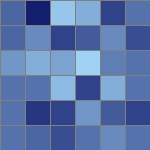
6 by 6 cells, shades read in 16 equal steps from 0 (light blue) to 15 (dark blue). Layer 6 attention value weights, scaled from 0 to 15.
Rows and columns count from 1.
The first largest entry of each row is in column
2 3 6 4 2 3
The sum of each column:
47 54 42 38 44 55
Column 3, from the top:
1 12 4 2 12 11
